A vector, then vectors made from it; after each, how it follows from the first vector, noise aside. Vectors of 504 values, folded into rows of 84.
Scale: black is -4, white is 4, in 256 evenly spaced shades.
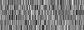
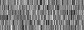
reversed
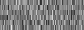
reversed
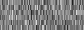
negated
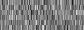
negated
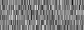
negated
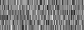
reversed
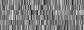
negated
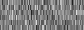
negated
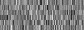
reversed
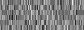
copied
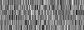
copied
